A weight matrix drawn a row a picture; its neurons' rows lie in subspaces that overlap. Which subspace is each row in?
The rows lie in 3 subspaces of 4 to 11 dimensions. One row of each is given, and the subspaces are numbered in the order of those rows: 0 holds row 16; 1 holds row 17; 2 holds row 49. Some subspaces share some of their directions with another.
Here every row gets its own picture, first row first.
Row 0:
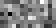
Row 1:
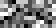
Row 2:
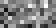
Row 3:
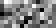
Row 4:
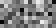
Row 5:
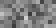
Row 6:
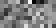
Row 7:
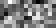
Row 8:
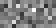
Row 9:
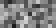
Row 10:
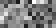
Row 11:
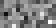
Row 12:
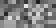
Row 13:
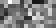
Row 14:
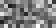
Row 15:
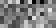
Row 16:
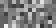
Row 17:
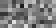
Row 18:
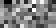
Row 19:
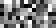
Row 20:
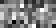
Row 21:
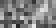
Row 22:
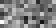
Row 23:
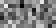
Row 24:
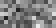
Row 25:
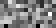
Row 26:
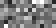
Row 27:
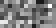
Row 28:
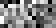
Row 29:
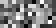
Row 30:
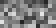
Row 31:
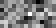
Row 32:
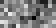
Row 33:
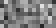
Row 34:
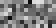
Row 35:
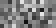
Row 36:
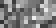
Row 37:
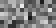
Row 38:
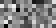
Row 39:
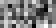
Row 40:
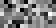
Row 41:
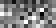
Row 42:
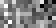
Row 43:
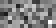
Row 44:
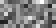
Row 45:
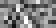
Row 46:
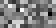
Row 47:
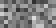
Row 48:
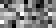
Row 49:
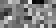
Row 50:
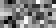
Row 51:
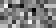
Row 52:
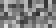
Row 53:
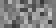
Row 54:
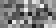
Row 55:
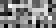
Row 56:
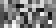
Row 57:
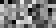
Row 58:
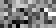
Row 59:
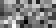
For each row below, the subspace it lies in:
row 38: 0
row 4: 1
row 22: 1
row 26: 0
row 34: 2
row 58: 0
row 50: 2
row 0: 1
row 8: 1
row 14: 0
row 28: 2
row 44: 1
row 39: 1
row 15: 2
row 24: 0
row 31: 1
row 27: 1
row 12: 0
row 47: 0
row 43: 2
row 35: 0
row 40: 0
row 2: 1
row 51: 1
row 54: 1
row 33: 1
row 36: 1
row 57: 1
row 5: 1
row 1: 0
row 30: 1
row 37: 1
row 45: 0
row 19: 0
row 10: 2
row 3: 0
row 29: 1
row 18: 0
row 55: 1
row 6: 2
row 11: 1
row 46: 0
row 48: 1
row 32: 1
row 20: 1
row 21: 1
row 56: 2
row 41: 0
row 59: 2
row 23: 1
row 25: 2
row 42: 1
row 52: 1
